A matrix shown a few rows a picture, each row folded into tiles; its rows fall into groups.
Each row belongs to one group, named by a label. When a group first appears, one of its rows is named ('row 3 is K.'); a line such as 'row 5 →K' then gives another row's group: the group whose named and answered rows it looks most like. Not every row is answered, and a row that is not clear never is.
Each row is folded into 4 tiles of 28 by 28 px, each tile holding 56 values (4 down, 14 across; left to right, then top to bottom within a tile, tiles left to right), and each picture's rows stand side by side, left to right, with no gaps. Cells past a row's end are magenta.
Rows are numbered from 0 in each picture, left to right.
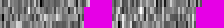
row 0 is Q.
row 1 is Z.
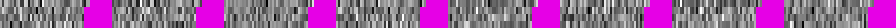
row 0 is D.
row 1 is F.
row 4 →Q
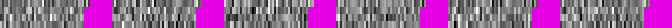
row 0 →Z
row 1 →F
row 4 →Z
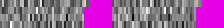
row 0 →F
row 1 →F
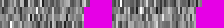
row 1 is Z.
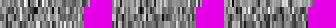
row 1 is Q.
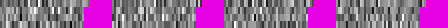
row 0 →F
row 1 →Z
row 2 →F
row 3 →D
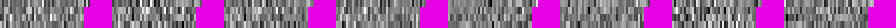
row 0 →Z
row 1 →F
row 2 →F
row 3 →Z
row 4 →Q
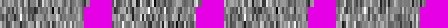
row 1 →F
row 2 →D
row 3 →Z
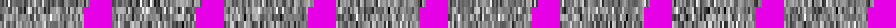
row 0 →Z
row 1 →F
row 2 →F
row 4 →Z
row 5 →F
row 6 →D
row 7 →D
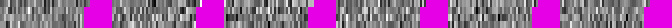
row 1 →Q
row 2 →Q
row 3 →Z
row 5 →F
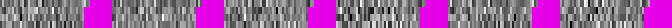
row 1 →Z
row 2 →D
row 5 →D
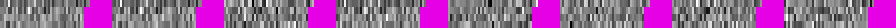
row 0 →Z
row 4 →Q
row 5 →D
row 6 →D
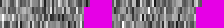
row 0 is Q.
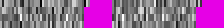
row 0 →D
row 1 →Z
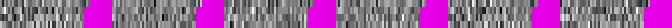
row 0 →D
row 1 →Q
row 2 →Z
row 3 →D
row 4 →D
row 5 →Q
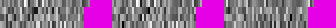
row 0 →D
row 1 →D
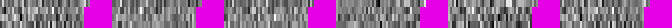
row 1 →Z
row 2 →Z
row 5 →F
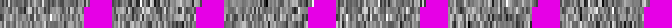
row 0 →Z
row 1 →F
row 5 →F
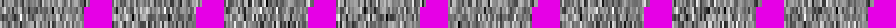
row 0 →D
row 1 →F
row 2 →F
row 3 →Q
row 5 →F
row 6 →D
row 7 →D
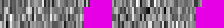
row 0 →Z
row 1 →D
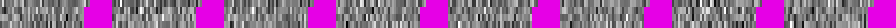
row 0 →F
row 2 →Z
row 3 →D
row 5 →D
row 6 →F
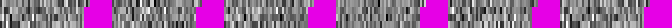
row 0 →Q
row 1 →F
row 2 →F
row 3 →Q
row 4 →D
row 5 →Q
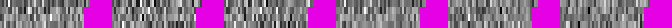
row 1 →F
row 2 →F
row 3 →Z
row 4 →D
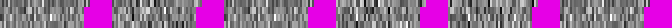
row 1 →F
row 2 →Z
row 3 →D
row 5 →Z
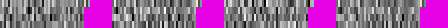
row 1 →F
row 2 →D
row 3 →F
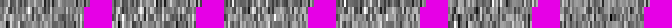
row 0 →Z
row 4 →Q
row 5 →Q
